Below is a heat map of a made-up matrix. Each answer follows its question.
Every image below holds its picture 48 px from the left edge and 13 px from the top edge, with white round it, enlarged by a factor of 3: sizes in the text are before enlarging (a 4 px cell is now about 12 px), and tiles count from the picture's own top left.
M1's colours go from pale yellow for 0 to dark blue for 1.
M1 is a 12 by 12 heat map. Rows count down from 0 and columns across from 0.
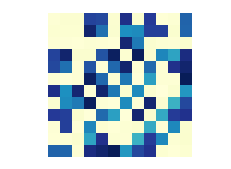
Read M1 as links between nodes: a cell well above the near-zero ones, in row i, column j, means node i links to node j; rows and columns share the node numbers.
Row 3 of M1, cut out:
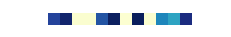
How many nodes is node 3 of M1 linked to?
8
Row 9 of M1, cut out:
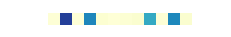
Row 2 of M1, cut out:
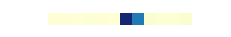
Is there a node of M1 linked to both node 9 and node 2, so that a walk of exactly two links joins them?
no
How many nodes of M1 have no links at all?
0
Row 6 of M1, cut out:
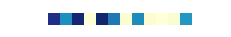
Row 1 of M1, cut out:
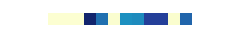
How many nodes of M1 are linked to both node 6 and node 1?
3
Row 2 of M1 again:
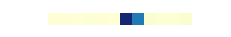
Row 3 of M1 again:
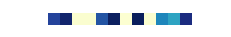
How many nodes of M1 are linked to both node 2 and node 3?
1
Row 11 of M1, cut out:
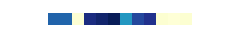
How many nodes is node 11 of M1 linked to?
8
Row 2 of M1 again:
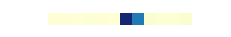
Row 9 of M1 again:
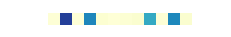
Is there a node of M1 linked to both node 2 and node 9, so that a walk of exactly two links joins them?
no
